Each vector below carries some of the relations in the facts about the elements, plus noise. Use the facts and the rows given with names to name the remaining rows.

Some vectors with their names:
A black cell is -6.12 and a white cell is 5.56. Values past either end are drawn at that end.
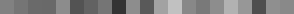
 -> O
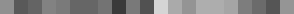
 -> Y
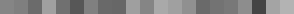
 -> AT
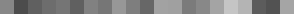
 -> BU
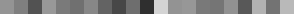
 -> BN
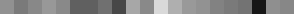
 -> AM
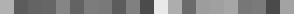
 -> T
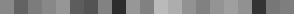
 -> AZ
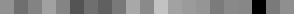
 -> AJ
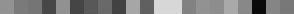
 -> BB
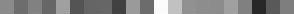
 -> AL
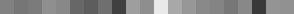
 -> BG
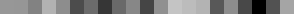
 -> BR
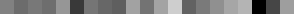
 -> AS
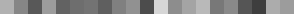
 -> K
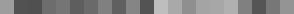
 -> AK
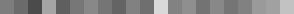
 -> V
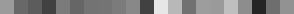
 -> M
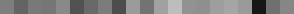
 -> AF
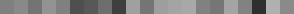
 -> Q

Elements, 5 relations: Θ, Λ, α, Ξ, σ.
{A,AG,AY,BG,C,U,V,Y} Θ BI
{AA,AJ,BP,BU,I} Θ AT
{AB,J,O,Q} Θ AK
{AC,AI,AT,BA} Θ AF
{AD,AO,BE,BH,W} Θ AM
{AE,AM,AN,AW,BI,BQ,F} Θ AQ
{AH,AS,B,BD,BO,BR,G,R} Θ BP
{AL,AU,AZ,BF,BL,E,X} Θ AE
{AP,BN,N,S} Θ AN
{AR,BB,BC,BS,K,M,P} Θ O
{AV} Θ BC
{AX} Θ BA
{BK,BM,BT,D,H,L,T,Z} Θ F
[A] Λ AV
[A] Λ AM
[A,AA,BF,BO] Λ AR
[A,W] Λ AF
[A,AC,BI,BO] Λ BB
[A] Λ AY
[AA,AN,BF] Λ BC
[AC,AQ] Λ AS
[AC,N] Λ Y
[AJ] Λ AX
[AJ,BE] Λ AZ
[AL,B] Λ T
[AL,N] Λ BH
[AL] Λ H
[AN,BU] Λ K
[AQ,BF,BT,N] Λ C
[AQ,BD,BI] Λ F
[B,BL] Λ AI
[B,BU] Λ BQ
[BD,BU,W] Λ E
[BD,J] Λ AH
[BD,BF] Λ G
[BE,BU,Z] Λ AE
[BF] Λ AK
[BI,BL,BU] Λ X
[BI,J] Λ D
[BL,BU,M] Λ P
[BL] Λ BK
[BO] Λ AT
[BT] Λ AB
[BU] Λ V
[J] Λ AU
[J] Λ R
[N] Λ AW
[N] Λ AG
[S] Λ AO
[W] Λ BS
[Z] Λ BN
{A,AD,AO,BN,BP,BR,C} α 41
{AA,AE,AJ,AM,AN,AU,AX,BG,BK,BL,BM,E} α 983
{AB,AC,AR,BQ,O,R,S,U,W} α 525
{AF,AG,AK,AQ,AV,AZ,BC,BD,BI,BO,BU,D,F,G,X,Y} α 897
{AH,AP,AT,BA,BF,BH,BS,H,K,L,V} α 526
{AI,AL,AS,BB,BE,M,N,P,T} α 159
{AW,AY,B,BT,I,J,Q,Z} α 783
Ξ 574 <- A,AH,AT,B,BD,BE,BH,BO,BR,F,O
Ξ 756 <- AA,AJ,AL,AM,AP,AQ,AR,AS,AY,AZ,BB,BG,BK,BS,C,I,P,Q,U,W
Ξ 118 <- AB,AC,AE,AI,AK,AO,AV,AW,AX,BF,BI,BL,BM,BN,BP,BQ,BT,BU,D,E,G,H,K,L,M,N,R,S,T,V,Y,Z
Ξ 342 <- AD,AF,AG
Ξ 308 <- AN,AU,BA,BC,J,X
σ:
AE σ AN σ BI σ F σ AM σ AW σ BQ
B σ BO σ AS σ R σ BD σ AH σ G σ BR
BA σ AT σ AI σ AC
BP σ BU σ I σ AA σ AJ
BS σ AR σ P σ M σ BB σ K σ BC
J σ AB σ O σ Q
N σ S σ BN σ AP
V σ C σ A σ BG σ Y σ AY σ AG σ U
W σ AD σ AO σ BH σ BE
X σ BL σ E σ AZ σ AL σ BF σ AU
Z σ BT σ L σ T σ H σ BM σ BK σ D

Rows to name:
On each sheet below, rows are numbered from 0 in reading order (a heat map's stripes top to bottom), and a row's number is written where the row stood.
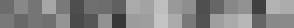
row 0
BA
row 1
X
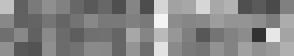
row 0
D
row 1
BL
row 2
BS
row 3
AE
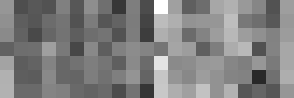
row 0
N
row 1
AC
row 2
AB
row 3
B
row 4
E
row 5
AX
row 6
BQ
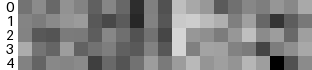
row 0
AD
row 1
U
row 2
S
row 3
H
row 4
BD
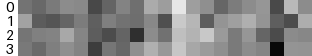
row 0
AN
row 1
AI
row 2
AY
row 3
AA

